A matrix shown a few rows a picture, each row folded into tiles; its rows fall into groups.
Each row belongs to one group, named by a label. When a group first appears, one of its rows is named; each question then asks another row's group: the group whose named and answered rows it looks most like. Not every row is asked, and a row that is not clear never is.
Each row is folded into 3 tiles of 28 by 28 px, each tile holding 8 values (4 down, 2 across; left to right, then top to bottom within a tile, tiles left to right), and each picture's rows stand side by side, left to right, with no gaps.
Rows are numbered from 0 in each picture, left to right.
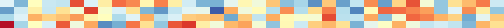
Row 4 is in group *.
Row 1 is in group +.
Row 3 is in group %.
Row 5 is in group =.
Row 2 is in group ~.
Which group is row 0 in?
*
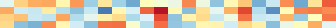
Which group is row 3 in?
*
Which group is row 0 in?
+
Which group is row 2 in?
%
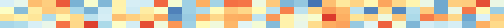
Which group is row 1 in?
*
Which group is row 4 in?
+
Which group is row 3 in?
%
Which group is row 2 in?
*
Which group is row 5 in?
=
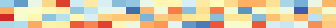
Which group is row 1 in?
~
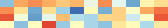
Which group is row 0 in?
+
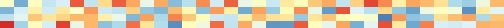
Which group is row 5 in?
~
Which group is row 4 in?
+
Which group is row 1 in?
+
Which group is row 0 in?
*
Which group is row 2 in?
=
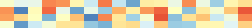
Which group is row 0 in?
=
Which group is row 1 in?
%
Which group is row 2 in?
%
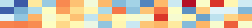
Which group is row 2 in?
+
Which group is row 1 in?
%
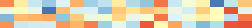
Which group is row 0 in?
~
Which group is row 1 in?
*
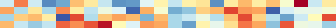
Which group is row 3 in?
+
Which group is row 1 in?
~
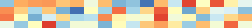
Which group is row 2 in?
+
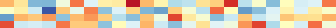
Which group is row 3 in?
*
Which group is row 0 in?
~
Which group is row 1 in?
+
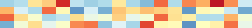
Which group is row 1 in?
*
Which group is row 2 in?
+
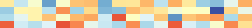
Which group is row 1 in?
=
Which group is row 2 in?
~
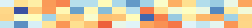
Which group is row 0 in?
=
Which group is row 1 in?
~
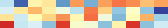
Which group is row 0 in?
*
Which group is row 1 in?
+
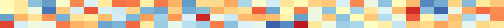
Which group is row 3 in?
=
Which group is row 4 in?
%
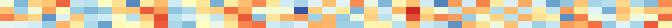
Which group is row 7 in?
*
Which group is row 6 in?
~
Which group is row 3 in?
~
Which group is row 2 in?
%
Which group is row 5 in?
=
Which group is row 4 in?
%
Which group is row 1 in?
%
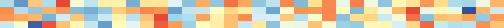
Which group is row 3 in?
*
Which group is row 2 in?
*
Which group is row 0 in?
=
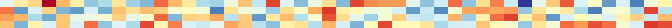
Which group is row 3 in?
%
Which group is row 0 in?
+
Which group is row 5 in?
*
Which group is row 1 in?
*
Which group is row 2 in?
~
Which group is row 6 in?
=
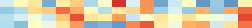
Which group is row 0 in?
%
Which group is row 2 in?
%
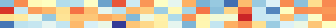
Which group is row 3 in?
*
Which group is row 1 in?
=
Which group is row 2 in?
%
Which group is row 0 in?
%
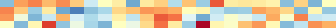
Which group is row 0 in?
+
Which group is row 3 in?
~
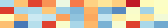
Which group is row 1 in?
+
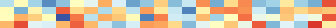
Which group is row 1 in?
~
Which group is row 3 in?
*
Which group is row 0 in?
~
